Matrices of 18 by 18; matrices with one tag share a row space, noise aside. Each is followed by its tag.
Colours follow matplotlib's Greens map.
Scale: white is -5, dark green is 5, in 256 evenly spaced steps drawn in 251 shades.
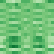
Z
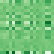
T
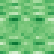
Z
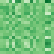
T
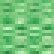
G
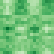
G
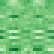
Z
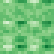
G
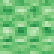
G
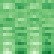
G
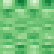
G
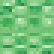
G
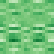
Z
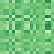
T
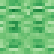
Z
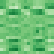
Z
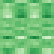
G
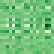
T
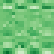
G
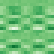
Z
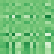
T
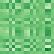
T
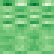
G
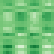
G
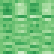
G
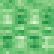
G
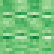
G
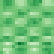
G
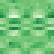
Z
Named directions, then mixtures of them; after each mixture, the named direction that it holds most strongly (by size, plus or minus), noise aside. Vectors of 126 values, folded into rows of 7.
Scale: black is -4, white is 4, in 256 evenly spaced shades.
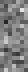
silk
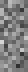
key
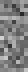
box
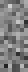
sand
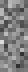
key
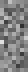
key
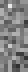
sand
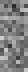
box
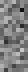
silk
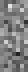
sand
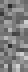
sand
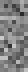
box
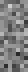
sand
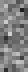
silk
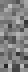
sand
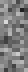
silk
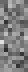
key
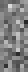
sand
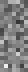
sand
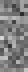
box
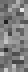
silk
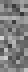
box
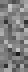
sand
